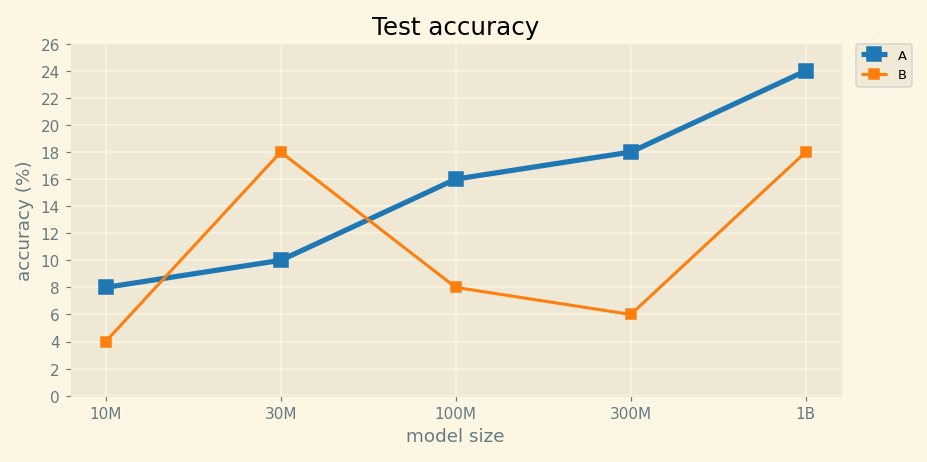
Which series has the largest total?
A
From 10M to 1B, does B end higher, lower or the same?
higher
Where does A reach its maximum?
1B
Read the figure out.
Title: Test accuracy
x-axis: model size, ticks 10M 30M 100M 300M 1B
y-axis: accuracy (%), ticks 0 2 4 6 8 10 12 14 16 18 20 22 24 26
Legend: A, B
Values:
A: 8 10 16 18 24
B: 4 18 8 6 18
